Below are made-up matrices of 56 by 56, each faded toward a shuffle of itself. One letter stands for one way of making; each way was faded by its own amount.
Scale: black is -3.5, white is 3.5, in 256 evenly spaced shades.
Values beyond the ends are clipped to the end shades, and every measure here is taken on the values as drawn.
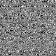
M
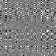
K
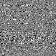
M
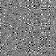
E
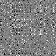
E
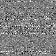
M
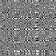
K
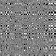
K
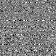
M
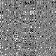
E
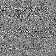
M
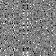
E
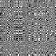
K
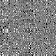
E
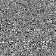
M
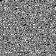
M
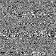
M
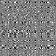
K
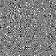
E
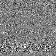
M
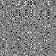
E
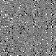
E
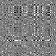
K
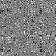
E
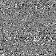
M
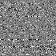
M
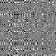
K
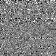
M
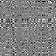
K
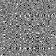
E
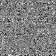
M
